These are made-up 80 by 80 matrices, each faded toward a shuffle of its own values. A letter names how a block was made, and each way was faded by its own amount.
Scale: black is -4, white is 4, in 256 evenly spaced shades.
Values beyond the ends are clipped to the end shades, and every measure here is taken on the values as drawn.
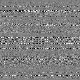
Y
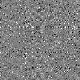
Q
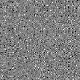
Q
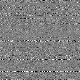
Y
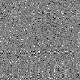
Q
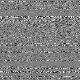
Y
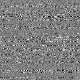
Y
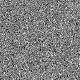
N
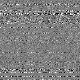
Y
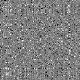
Q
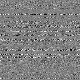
Y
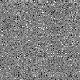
Q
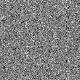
N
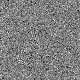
N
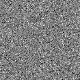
N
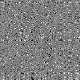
Q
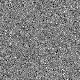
N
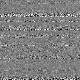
Y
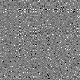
Q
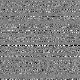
Y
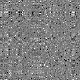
Q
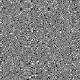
Q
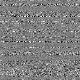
Y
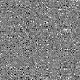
Q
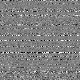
Y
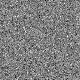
N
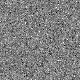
N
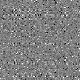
Q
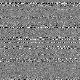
Y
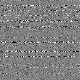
Y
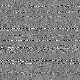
Y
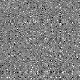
Q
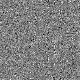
N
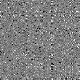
Q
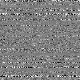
Y
